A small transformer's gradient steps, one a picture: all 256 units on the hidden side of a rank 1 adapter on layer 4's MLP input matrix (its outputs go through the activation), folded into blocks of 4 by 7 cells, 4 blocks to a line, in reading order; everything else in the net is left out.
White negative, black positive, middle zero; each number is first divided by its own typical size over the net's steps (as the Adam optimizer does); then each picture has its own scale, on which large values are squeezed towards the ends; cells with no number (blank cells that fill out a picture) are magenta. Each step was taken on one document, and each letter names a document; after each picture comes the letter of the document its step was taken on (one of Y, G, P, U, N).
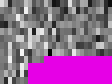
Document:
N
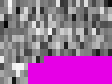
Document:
N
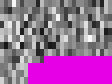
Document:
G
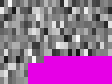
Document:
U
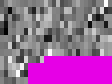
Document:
N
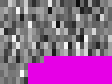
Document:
U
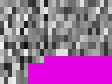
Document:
G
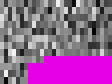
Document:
N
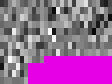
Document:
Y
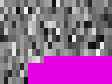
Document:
U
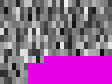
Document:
U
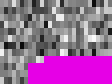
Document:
G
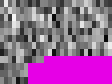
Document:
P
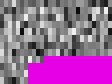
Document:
G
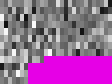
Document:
N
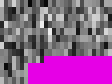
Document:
G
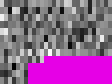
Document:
N
